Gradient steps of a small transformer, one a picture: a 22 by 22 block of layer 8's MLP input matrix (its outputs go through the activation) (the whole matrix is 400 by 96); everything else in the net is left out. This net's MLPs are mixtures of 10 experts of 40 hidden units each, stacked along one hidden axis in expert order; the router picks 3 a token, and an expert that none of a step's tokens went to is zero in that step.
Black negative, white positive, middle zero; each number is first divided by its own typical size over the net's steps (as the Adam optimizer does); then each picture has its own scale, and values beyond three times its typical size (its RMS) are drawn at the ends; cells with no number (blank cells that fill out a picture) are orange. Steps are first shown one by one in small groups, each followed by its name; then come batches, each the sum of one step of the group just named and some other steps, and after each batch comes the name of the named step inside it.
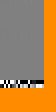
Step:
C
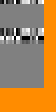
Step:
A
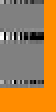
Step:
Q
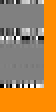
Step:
A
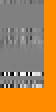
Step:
C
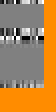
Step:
A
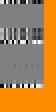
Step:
Q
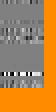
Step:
A
